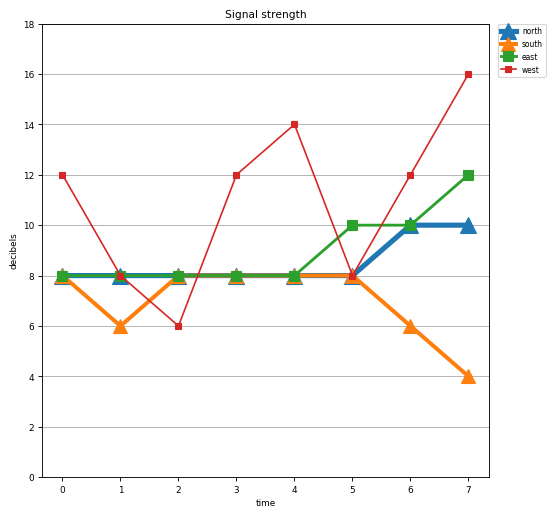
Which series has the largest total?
west
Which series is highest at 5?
east
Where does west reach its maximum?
7
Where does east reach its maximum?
7
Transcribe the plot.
Title: Signal strength
x-axis: time, ticks 0 1 2 3 4 5 6 7
y-axis: decibels, ticks 0 2 4 6 8 10 12 14 16 18
Legend: north, south, east, west
Values:
north: 8 8 8 8 8 8 10 10
south: 8 6 8 8 8 8 6 4
east: 8 8 8 8 8 10 10 12
west: 12 8 6 12 14 8 12 16
